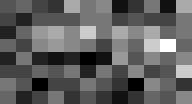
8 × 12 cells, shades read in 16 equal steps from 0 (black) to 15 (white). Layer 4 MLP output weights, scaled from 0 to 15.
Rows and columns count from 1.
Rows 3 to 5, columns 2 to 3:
6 9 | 4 8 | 7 2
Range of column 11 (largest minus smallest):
14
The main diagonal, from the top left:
5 2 9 9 2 2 5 1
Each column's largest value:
7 7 9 10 10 12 8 10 8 12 15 12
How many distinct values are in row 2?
4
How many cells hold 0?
3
